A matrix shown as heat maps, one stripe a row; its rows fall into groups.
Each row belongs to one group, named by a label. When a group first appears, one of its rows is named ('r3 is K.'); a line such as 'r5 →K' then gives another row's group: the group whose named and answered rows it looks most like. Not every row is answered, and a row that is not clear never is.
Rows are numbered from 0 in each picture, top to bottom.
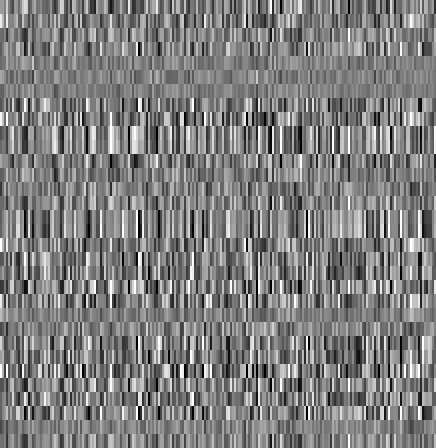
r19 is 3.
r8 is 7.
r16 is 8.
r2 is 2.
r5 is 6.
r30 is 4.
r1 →7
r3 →8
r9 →2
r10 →2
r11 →6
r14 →2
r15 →8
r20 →2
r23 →4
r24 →3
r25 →3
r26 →7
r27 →2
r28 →3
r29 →8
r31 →2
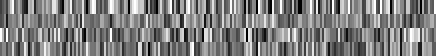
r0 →2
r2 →7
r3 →3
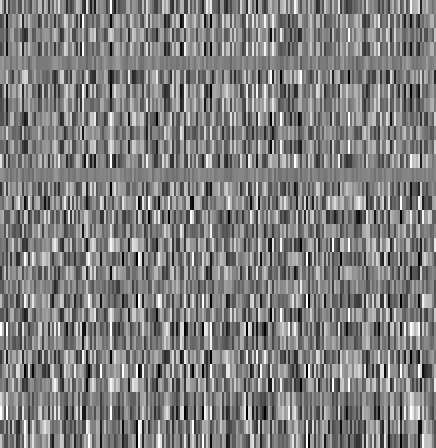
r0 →7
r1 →4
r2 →2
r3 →4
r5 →6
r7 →4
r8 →2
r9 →7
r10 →2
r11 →7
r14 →8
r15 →3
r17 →2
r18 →3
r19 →4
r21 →3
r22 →2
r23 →7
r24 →7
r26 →8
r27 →2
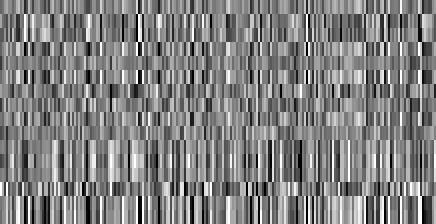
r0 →8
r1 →3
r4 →4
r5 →8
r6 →6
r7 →4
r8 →8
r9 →4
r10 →2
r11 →2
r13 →7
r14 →8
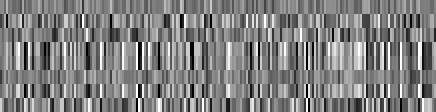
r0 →7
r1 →4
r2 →6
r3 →8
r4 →8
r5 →4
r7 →3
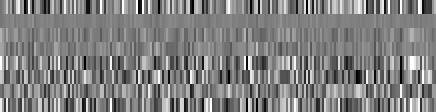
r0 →8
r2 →7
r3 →6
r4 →7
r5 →3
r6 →8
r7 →7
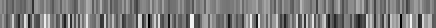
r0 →6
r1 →3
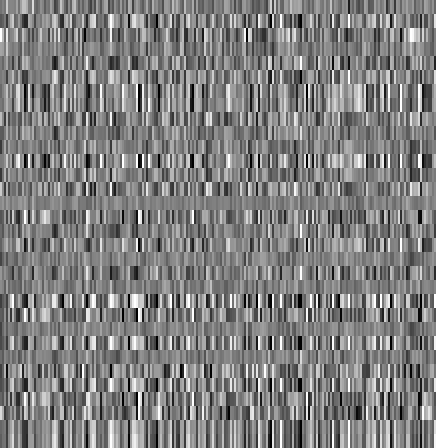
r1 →2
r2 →7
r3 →7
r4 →6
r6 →8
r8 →7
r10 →4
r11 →8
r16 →6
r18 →4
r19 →6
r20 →7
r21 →2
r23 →4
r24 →2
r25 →6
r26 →4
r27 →2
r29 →3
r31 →2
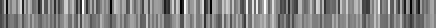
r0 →4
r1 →4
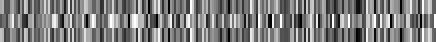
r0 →3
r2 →3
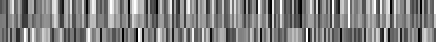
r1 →2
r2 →3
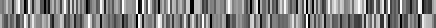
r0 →8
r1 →3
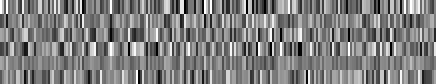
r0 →7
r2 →6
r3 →2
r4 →7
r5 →8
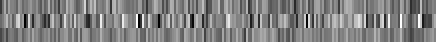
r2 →4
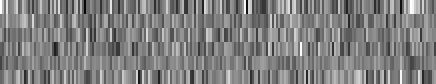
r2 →7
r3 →6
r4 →4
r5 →8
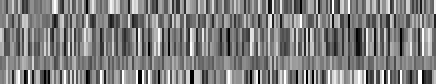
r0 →2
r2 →3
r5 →8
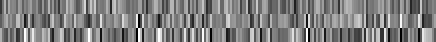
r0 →4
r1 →8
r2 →3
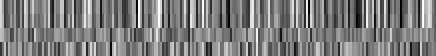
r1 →3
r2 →6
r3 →4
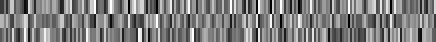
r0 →2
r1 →6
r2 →3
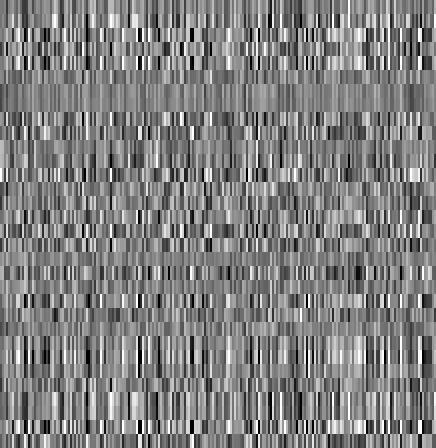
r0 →2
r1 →2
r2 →8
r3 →4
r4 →8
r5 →7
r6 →4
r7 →4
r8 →7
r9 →3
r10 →6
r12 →7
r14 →4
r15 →8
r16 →7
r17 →4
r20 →6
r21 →8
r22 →6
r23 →4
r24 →8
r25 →8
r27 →4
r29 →2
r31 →3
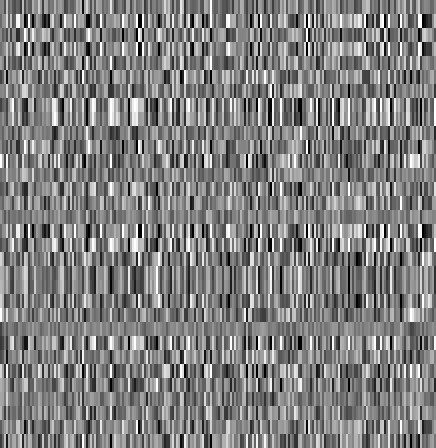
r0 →7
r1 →8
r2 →3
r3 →8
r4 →7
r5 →4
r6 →6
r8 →2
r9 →6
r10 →3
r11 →7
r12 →6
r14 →8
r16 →8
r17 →2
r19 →6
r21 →3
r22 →7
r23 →4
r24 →2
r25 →4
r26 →7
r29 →7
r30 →8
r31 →4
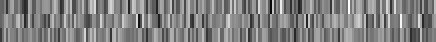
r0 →2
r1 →8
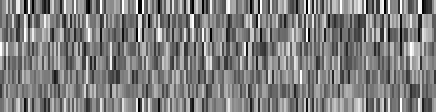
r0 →8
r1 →3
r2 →3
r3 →7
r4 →7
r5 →6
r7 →8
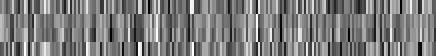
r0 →3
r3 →3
